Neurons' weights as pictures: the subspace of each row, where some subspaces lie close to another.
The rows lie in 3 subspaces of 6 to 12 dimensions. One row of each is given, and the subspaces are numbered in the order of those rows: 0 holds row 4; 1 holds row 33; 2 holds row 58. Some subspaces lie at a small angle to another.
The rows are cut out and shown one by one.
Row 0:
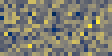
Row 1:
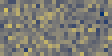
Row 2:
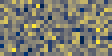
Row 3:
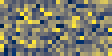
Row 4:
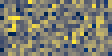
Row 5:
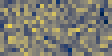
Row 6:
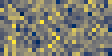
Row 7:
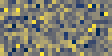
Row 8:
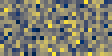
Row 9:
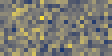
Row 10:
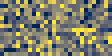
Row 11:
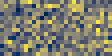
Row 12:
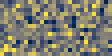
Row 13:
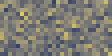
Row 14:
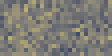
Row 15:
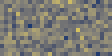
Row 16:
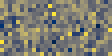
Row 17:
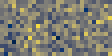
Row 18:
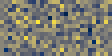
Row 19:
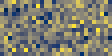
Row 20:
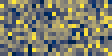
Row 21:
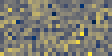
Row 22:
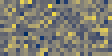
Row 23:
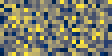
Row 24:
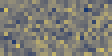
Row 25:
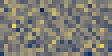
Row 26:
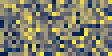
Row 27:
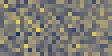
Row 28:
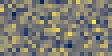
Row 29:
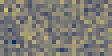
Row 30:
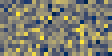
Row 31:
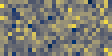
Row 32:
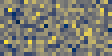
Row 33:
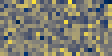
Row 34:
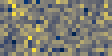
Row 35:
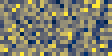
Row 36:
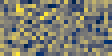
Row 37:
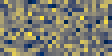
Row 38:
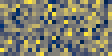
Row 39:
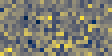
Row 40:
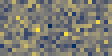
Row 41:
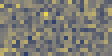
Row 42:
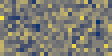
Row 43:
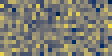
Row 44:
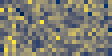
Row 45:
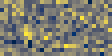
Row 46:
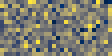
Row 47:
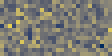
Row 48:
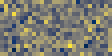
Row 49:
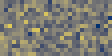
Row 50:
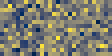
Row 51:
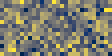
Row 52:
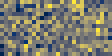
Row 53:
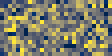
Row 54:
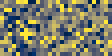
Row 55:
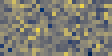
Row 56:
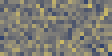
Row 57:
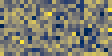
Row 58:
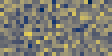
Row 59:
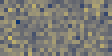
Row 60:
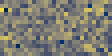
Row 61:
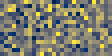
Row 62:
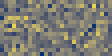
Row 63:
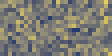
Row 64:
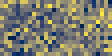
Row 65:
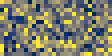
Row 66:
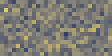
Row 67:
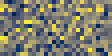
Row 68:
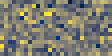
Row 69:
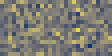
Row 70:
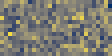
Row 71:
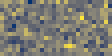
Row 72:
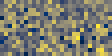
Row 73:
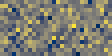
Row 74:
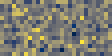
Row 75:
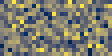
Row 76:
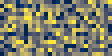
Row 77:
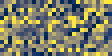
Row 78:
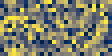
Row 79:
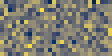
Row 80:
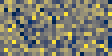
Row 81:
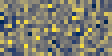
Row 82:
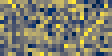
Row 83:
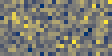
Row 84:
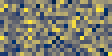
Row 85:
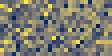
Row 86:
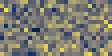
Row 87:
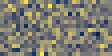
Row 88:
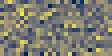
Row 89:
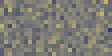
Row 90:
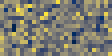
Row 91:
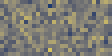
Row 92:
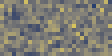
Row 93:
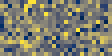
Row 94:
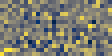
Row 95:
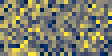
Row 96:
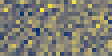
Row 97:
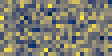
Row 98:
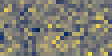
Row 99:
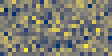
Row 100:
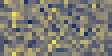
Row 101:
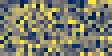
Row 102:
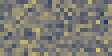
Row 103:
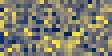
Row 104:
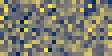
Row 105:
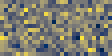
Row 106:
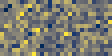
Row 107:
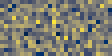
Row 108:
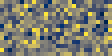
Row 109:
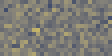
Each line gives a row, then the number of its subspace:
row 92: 2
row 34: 1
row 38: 2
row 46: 2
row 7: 0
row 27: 2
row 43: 1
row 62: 0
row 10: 2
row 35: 2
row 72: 1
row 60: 1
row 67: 1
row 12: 2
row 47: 1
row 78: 0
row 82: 2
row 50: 1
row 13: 1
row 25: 1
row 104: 2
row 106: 1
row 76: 2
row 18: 2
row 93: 0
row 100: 1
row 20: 1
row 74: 1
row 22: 2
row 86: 1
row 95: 1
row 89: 2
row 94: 2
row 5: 0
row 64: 0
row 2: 2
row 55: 1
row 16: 2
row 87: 2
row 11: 0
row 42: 2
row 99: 0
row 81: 0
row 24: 1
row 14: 0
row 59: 1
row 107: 2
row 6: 1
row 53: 0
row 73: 2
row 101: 2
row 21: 1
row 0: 0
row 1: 0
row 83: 2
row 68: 1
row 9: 0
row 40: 1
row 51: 2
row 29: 2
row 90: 0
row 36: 0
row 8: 1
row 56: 1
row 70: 0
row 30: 2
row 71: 0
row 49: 1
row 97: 2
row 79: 2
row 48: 0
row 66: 0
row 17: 1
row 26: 2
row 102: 1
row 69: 2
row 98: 1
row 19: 0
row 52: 0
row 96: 1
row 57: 2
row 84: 1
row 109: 1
